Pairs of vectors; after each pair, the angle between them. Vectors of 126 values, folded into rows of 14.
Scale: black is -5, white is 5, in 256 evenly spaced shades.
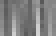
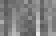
nearly parallel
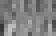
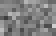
partly opposed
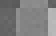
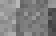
nearly opposite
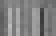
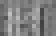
nearly parallel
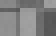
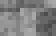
nearly parallel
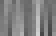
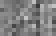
partly opposed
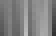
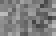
partly opposed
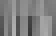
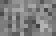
partly aligned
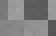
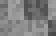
nearly parallel
